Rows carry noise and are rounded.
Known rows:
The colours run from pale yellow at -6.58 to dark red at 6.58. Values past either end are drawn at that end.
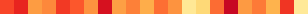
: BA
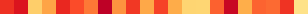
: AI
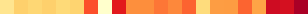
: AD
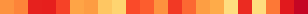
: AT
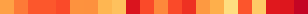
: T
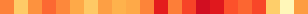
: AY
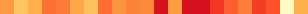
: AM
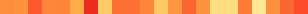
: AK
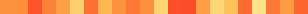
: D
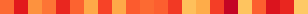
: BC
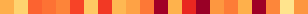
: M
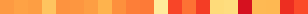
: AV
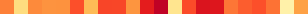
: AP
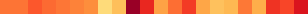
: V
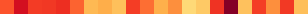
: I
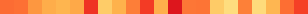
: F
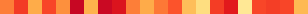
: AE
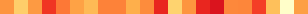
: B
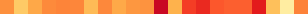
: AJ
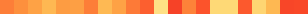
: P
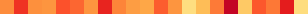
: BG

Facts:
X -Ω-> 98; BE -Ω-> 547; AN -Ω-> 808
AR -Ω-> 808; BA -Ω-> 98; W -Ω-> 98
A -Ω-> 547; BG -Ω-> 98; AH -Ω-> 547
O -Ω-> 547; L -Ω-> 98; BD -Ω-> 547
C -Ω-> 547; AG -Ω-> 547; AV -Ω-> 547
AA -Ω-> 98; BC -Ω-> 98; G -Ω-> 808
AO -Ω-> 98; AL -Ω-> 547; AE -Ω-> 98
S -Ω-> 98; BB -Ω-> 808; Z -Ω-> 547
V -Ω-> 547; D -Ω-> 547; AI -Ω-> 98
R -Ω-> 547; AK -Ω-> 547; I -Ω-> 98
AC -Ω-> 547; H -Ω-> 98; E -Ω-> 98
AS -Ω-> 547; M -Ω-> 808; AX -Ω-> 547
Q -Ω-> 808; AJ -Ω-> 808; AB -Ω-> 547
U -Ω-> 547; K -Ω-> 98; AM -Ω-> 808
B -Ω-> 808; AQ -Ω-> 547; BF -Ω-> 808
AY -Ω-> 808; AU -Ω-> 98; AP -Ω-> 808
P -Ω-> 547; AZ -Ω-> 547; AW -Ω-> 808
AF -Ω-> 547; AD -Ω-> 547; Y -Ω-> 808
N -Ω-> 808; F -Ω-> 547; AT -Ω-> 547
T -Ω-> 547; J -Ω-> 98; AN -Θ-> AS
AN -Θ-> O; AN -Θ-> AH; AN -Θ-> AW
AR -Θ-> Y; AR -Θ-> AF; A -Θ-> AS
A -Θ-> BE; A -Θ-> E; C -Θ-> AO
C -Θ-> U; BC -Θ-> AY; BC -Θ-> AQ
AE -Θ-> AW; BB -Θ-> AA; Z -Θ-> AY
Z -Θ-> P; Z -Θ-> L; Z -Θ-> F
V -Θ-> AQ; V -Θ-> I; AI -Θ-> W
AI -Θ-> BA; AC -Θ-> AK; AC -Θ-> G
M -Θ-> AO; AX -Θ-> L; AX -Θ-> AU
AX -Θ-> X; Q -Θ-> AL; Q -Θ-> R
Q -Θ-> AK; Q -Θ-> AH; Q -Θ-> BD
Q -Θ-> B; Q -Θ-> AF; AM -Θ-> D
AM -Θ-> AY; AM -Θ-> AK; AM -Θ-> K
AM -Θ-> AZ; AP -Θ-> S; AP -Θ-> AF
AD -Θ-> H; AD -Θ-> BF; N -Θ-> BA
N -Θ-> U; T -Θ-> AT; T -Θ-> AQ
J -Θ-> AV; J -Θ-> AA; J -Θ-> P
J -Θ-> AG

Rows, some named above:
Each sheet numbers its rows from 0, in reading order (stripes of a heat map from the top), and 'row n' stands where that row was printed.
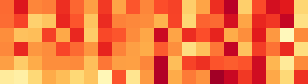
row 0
BC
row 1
J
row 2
AN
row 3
BG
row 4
AJ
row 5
BF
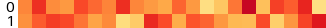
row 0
BG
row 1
AQ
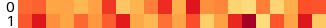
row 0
F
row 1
L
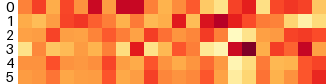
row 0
AE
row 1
G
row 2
C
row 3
H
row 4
U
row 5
AB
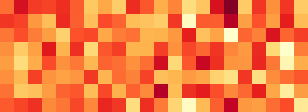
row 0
I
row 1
AA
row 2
A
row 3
AW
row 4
Q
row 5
AF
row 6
N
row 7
S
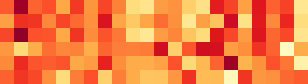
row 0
E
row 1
AO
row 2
E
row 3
Q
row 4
K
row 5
BE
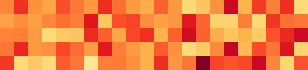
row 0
BG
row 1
AC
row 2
AX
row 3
BG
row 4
BB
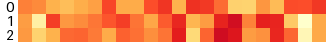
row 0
Z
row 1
Y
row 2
Q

